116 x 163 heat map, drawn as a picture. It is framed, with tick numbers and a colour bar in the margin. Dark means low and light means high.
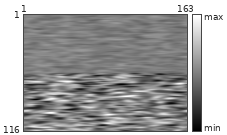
A few values lie far out on both sides of the bulk. The grain runs across in streaks. There is no overall slope. A horizontal seam about 50% of the way down splits the table, and the top part is calmer. The halves do not mirror each other. On average the colour sits 50% of the way up the scale.
